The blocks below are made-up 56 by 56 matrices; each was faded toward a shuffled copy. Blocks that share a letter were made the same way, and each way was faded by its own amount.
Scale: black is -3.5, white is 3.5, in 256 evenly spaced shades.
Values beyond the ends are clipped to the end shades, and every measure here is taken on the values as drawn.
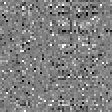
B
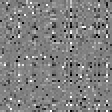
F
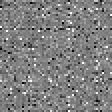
B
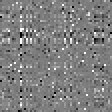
F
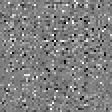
B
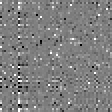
F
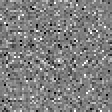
B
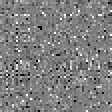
B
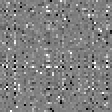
F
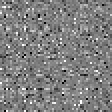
B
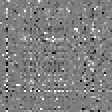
F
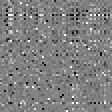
F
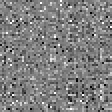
B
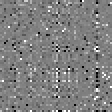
F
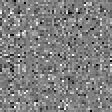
B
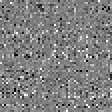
B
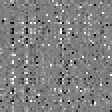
F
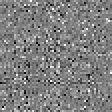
B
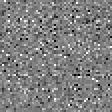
B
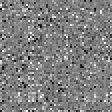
B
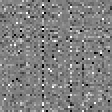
F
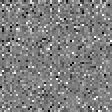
B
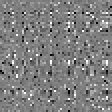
F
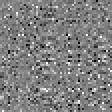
B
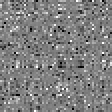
B
